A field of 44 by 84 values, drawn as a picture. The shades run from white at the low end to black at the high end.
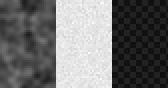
It is made of 1 by 3 panels. Panel 1,1: high, blotchy. Panel 1,2: very low, fine-grained, faint in contrast. Panel 1,3: very high, checkered, faint in contrast.
